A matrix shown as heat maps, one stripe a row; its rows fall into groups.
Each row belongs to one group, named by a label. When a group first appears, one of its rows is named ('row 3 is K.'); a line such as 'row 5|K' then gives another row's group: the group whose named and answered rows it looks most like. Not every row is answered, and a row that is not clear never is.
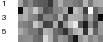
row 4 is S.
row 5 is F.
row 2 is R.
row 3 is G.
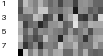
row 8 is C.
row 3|S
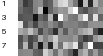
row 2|S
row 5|G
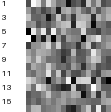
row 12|G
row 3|F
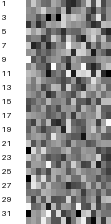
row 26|C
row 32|S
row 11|G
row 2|S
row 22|C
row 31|R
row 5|G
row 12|G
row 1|F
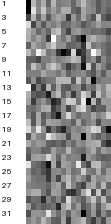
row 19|G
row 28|F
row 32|S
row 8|G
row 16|S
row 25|F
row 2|C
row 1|C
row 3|R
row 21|G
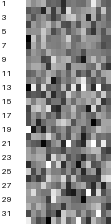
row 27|S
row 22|G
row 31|R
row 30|G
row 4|R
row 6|C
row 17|R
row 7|C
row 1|G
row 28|F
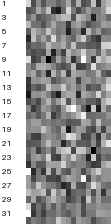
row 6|C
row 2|R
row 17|S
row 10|G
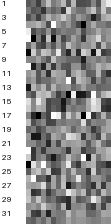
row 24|C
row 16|G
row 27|S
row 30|S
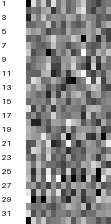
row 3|C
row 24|G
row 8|F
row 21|R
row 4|R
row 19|G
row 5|G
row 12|F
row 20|S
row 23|R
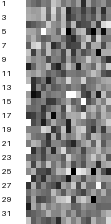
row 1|F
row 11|G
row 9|G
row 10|R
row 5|S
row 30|C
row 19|S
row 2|S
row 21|F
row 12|F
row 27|R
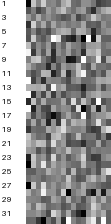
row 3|G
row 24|C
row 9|F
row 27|C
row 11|S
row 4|C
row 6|F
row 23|C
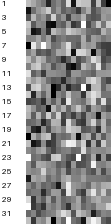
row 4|F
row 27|R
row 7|C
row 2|R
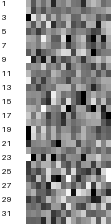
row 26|R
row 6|S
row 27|F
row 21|R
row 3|C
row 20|C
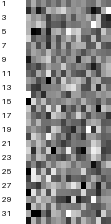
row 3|G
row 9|R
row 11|R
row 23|G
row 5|F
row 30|C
